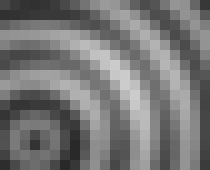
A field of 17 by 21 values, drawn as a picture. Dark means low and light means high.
Rings: centred on the bottom left. Ninth with the highest average: centre. Ninth with the lowest average: bottom left.
